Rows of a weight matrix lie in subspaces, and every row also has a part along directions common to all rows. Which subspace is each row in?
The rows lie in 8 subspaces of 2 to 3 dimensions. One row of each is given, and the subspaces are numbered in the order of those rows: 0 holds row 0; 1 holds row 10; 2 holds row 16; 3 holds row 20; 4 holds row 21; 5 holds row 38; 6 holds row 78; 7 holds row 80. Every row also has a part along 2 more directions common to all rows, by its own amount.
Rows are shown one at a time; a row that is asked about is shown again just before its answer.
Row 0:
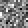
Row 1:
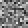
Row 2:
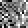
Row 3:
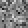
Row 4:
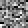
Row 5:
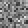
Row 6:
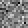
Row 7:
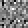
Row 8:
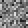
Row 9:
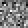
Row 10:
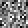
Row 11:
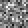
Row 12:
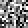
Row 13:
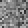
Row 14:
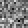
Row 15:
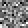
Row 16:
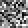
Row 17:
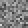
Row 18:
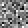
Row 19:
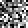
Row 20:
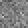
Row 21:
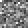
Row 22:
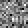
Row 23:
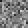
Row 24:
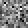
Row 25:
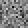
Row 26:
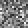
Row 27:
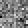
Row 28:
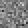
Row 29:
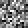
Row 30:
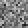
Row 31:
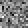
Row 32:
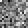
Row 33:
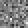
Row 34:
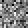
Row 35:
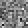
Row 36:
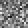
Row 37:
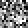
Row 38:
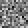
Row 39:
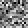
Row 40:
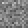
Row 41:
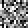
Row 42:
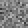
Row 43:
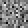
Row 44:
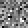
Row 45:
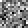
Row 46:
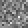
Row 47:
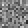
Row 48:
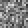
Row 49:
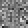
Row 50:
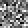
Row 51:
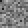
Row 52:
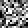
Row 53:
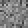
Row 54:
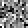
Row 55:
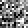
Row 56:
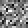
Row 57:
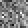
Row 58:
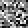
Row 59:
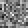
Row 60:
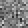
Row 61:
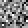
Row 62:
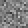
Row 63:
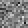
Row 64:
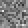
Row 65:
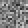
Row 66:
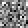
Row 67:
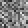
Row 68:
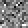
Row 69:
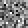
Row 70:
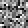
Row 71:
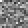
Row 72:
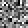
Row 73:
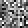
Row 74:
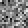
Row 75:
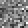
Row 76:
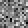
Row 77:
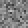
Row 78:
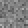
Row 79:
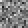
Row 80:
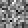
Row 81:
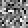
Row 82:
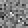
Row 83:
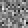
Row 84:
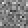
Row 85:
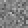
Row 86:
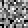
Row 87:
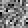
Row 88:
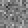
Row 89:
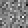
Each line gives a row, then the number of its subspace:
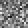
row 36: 5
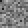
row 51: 4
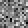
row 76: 3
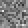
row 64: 2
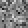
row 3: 7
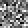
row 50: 2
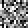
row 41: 6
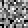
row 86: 6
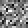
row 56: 0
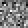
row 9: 1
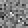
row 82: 4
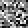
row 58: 2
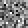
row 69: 5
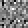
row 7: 6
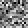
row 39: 1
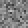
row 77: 0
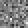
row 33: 3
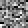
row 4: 2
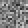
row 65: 7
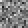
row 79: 4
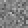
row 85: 7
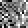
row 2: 3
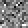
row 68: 2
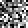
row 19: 3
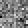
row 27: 6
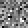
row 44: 5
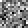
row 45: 4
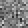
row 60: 7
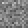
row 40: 1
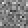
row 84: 1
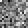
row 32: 3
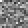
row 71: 4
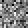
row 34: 6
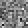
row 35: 7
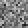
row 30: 2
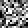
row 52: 0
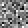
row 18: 7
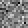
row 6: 1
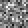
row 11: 0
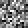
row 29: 7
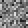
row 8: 6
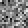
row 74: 3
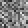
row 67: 3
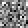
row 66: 1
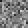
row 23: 4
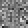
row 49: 5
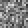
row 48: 0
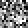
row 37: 7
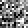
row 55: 6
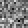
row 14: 6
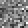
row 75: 3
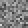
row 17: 2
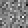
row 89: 1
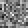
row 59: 4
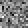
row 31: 4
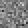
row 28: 2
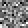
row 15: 2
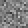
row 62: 7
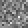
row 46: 7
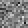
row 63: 1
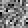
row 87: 0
